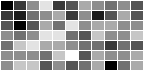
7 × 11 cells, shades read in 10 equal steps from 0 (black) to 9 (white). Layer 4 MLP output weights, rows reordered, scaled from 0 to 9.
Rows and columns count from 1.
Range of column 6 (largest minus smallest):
7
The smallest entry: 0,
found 3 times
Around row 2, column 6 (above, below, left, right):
3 8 6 5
